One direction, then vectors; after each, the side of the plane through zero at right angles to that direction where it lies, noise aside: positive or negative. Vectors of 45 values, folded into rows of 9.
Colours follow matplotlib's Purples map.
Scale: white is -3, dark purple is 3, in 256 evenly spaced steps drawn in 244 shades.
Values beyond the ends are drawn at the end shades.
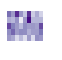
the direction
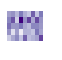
negative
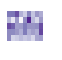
positive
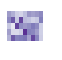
negative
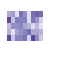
negative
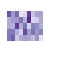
positive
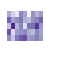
negative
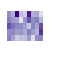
positive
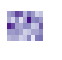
positive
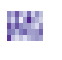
positive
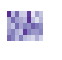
positive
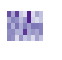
positive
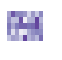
negative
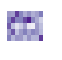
positive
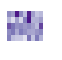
positive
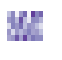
negative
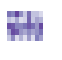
positive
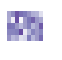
positive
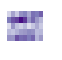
negative
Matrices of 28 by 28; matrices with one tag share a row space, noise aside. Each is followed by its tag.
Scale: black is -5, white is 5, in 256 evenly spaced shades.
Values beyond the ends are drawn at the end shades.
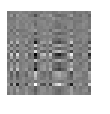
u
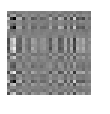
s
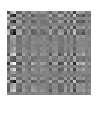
s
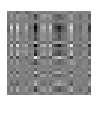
u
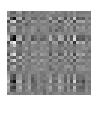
s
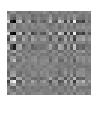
s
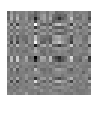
u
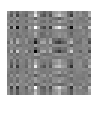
u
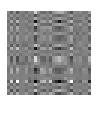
u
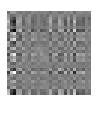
s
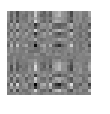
u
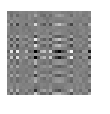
u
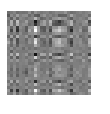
u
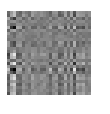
s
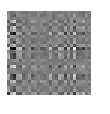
s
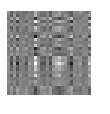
u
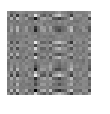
u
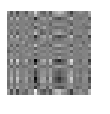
u
